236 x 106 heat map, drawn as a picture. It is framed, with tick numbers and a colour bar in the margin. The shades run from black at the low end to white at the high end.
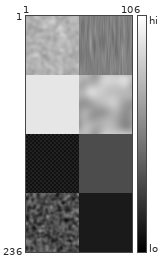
The table splits into 4 rows of 2 panels. Panel 1,1: high, blotchy, faint in contrast. Panel 1,2: middling, streaked downward, faint in contrast. Panel 2,1: very high, flat. Panel 2,2: high, smooth. Panel 3,1: very low, checkered, faint in contrast. Panel 3,2: low, flat. Panel 4,1: low, blotchy. Panel 4,2: very low, flat.
